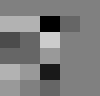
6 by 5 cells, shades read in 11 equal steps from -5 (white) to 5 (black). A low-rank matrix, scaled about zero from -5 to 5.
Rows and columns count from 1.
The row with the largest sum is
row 2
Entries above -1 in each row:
5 3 4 4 3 4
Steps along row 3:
down down up same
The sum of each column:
-2 -1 6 1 0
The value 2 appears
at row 3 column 1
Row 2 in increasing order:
-2 -2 0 1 5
